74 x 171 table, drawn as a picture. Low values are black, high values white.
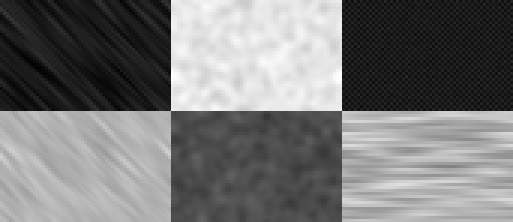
The table splits into 2 rows of 3 panels. Panel 1,1: very low, slanting down to the right, faint in contrast. Panel 1,2: very high, blotchy, faint in contrast. Panel 1,3: very low, checkered, faint in contrast. Panel 2,1: high, slanting down to the right, faint in contrast. Panel 2,2: low, blotchy, faint in contrast. Panel 2,3: high, streaked across.
